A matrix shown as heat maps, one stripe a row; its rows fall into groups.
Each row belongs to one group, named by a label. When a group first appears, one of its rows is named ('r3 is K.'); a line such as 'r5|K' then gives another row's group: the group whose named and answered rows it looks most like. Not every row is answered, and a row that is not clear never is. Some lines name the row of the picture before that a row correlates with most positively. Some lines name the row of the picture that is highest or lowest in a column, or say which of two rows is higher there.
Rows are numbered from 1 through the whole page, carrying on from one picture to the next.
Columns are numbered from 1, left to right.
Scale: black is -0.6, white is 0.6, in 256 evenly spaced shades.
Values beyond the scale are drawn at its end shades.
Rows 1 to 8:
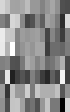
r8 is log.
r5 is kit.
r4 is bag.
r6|kit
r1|bag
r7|log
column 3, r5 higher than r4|No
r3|bag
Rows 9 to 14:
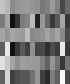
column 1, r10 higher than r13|No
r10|kit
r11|bag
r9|bag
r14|kit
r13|bag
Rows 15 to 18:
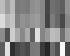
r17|log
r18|kit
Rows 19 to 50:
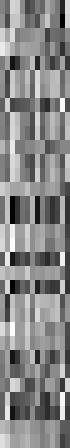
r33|kit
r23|kit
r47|kit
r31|log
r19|log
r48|kit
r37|kit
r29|bag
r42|bag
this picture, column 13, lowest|20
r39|kit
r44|kit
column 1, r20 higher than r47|Yes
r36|bag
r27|log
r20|log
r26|kit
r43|bag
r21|bag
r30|log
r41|log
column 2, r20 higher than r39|No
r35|bag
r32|bag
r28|log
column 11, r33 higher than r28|No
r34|kit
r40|log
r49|bag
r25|log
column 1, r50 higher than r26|Yes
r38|bag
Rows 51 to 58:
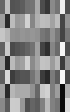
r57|log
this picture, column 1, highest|53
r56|kit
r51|kit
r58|log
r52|log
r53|bag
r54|kit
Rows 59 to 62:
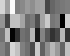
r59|bag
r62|log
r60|log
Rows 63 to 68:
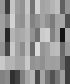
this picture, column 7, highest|68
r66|log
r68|kit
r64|bag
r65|log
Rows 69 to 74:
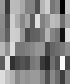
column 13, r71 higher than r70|No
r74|bag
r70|log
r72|bag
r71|log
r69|log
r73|kit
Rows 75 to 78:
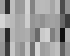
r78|log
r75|log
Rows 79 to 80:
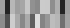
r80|log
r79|log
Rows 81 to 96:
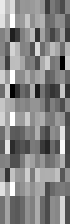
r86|bag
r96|kit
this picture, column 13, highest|91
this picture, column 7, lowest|84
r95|kit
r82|bag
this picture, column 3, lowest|87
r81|bag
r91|kit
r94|bag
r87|kit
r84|log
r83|kit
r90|kit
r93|log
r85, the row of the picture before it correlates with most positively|79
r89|bag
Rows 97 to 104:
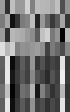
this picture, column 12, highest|97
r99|log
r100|bag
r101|kit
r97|log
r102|kit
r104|kit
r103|kit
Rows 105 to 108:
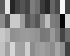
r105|kit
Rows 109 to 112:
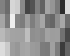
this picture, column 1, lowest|109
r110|bag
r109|log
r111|bag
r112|bag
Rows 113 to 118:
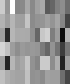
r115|log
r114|bag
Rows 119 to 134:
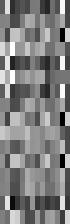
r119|kit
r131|kit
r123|kit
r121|log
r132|kit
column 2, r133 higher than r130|Yes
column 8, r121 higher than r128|No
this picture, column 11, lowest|133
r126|kit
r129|kit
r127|log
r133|kit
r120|kit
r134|log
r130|log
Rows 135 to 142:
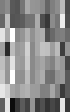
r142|kit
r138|log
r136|kit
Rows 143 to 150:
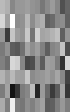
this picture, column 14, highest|147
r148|bag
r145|log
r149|kit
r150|bag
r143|bag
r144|bag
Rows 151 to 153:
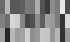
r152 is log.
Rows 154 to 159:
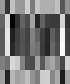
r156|kit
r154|log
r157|kit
